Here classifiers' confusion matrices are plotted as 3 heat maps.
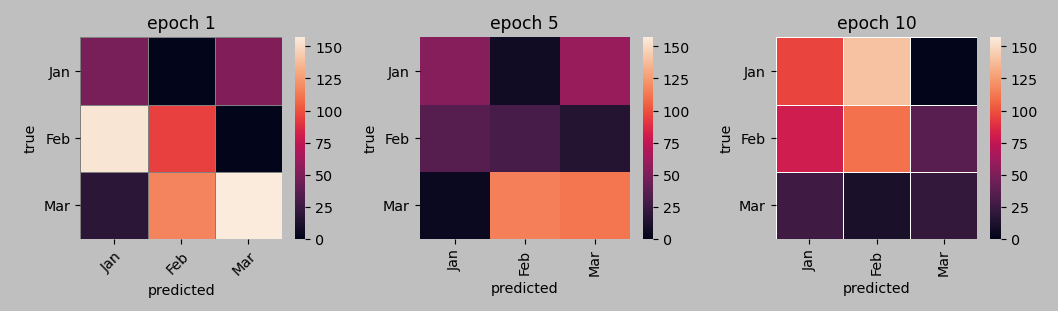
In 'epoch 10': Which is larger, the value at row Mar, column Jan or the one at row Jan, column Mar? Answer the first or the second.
the first
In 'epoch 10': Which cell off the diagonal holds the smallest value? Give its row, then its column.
Jan, Mar
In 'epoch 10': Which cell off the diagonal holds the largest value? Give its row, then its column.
Jan, Feb
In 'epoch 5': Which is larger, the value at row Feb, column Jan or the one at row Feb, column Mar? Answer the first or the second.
the first
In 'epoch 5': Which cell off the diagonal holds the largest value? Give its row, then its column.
Mar, Feb
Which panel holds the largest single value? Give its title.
epoch 1
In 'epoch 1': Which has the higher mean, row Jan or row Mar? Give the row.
Mar
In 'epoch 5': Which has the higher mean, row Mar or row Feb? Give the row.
Mar
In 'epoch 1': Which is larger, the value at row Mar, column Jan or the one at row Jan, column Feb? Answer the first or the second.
the first
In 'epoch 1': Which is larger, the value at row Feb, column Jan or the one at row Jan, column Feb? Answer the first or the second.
the first
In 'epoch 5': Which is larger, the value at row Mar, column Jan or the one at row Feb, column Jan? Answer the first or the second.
the second
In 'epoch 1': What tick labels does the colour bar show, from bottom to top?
0, 25, 50, 75, 100, 125, 150
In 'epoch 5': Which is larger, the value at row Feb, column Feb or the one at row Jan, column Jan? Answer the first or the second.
the second
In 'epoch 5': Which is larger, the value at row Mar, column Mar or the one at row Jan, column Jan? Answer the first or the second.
the first
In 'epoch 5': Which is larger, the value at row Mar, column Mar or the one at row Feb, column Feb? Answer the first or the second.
the first
